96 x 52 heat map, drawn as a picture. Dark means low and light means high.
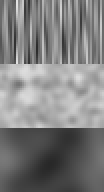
It is made of 3 by 1 panels. Panel 1,1: middling, streaked downward, strong in contrast. Panel 2,1: high, blotchy. Panel 3,1: low, smooth.
